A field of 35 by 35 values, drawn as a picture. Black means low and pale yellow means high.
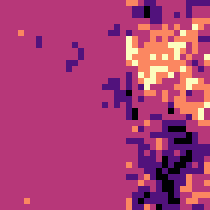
On average the colour sits 50% of the way up the scale. The ninth with the lowest average is the bottom right. The field is mottled with small blotches. The halves do not mirror each other. There are no regular stripes. The left part is calmer, up to a seam about 60% of the way across.
